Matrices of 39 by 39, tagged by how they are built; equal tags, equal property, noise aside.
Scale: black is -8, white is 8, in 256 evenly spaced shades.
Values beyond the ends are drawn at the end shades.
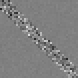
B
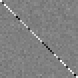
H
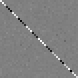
H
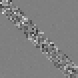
B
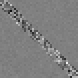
B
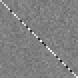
H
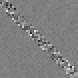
B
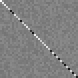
H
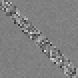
B
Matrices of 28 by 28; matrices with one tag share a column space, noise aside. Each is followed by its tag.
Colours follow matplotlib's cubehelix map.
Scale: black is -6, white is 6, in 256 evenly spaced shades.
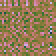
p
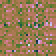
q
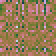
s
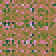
q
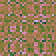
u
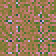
u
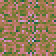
u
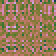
s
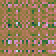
q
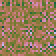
p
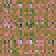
q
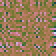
p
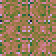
u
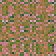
u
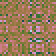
u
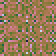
u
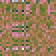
s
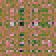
q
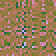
p
